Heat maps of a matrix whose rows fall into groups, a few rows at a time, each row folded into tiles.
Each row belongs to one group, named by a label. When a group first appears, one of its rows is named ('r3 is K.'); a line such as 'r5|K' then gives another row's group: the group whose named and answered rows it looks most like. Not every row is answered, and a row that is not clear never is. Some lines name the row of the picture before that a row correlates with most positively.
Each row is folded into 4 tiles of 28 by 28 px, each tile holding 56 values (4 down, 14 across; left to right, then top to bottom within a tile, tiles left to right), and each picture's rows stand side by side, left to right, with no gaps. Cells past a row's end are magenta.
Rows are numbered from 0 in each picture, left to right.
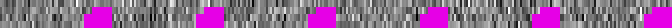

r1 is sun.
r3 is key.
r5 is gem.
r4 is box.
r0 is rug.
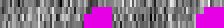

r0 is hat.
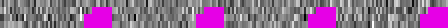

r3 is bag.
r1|gem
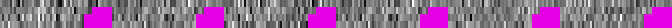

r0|hat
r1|rug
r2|key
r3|rug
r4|gem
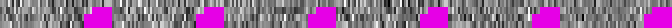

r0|box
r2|bag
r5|gem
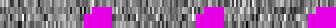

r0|key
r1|gem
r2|bag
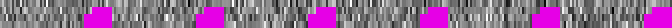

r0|box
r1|bag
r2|box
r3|key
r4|hat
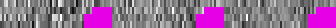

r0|bag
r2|key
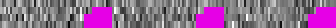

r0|gem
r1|sun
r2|key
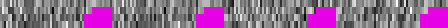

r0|sun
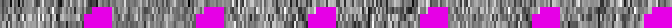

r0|hat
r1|bag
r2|box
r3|bag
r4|box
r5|sun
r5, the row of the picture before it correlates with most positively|3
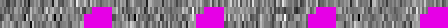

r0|rug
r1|gem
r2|bag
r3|gem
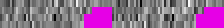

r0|rug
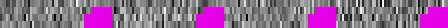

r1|hat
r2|gem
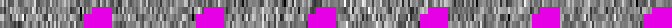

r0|key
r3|box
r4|rug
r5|bag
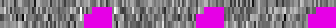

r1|sun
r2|rug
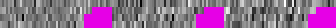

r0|gem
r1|rug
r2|sun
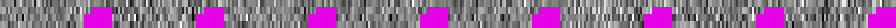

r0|gem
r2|key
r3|rug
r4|rug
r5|box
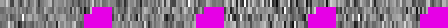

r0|key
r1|rug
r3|key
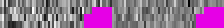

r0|key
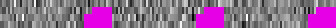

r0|key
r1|key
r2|key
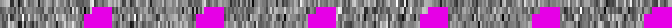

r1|key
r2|rug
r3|sun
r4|rug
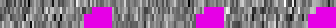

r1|bag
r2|sun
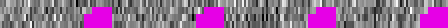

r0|bag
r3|sun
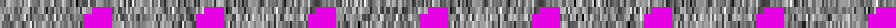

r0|bag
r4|hat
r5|gem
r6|hat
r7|key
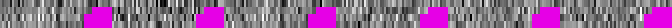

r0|hat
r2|hat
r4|gem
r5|gem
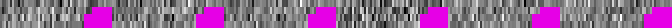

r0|hat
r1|rug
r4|bag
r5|bag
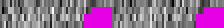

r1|hat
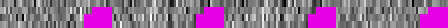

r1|hat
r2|hat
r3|bag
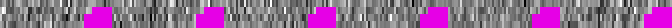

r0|sun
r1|sun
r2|box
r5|sun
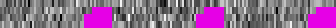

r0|rug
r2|sun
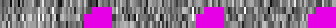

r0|hat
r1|gem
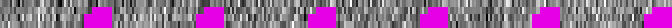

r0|hat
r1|hat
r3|key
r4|sun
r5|box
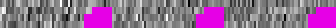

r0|sun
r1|bag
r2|rug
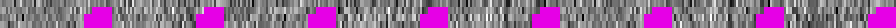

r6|hat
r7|sun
